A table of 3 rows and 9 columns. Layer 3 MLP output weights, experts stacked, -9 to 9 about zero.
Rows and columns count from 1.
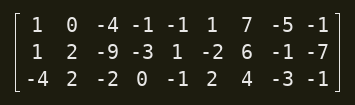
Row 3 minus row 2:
-5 0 7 3 -2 4 -2 -2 6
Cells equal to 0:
2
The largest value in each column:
1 2 -2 0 1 2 7 -1 -1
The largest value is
7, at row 1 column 7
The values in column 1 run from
-4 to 1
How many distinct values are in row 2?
8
